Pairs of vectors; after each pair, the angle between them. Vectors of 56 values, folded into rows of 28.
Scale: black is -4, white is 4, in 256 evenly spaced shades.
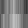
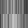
nearly parallel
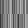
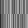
nearly parallel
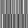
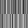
nearly opposite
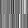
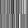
nearly parallel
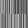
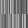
nearly parallel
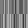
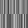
nearly opposite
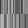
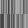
nearly opposite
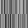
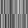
nearly parallel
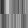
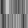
nearly parallel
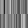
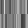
nearly opposite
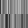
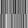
partly opposed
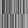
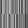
nearly opposite
